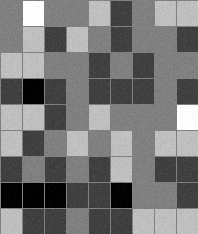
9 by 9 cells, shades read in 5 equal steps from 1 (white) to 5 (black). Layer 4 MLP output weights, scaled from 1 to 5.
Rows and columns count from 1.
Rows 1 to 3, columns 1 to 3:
3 1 3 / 3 2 4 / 2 2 3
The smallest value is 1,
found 2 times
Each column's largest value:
5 5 5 4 4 5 4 4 4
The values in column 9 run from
1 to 4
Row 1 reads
3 1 3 3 2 4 3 2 2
